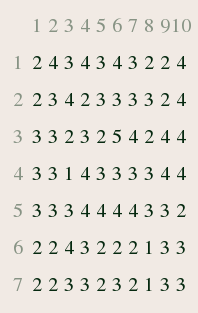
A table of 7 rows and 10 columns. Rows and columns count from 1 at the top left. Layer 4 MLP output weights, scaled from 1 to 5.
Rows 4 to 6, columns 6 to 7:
3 3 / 4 4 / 2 2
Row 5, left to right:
3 3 3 4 4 4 4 3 3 2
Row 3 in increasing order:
2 2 2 3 3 3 4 4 4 5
